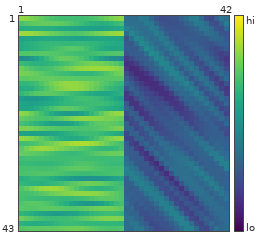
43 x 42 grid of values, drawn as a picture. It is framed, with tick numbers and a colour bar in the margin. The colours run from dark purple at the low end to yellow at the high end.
The table splits into one row of 2 panels. Panel 1,1: high, streaked across. Panel 1,2: low, slanting down to the right.
